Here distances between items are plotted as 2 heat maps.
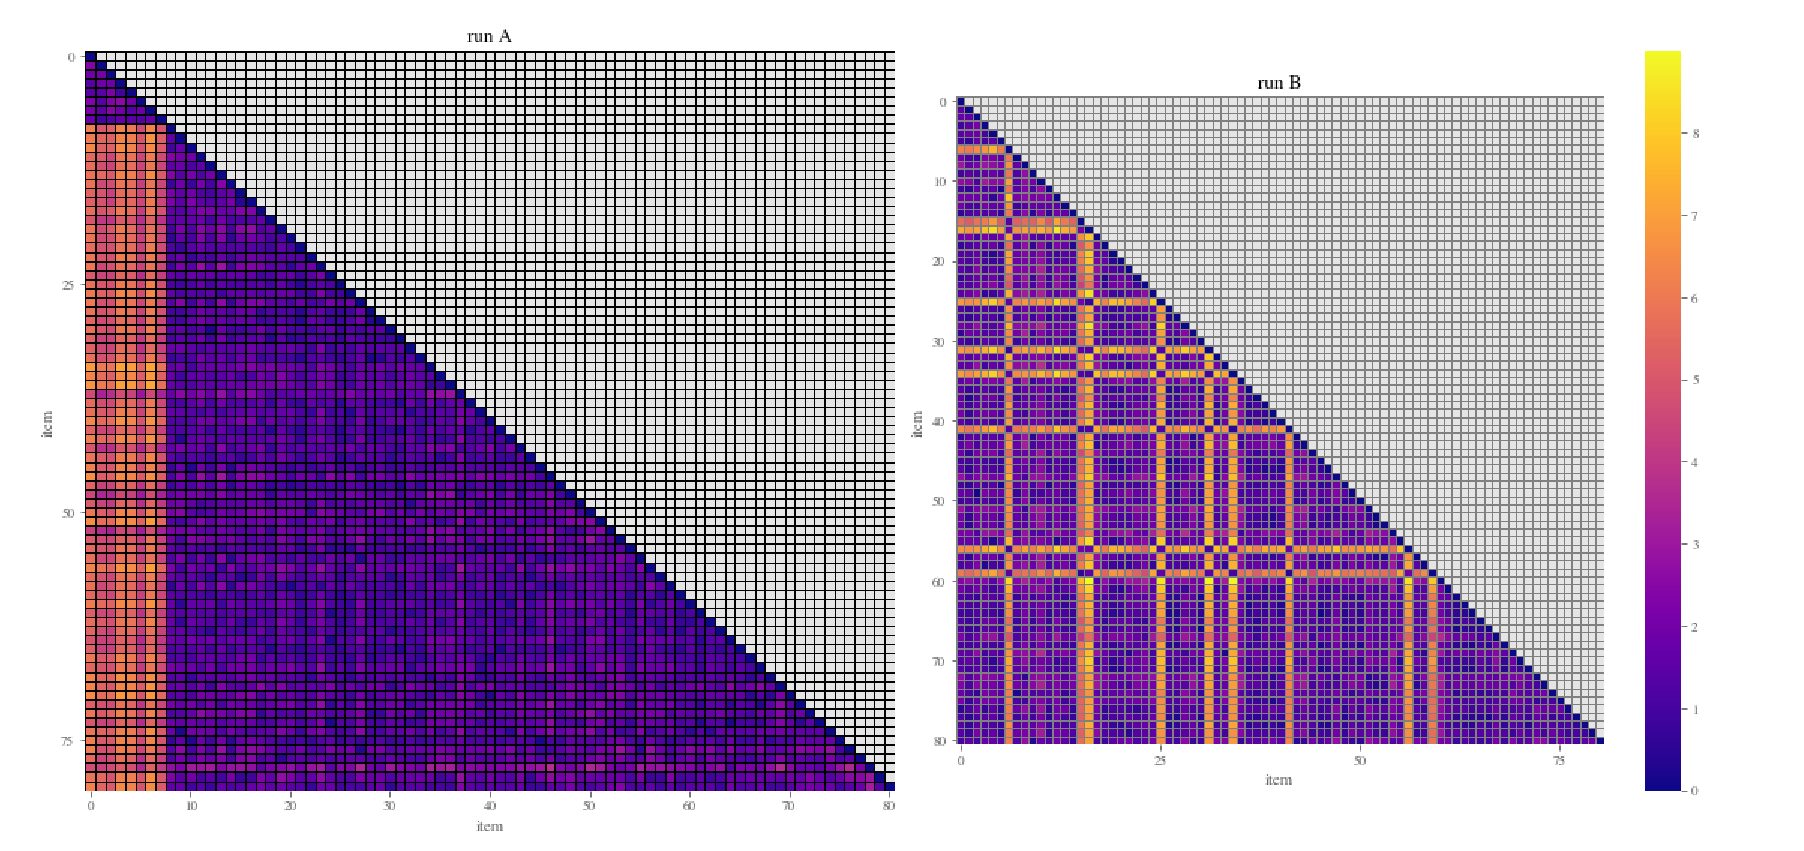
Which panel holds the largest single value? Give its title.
run B
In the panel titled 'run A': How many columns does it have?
81
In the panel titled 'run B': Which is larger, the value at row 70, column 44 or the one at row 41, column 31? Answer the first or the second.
the first
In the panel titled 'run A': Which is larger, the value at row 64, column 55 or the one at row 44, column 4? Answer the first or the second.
the second
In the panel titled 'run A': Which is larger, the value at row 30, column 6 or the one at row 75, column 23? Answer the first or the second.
the first
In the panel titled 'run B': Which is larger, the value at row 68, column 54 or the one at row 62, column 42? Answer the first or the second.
the first
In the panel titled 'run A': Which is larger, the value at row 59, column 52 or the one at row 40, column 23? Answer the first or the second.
the second
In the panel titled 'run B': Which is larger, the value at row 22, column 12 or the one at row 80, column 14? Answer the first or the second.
the first
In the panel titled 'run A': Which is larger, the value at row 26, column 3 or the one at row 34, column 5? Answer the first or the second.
the first
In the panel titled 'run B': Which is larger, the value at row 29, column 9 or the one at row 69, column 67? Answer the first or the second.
the second
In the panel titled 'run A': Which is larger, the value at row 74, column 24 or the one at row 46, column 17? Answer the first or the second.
the second
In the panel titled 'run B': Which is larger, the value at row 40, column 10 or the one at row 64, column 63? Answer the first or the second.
the first
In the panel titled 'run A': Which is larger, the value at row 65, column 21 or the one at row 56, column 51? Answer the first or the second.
the second
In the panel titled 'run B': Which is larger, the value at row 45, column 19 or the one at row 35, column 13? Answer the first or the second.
the second
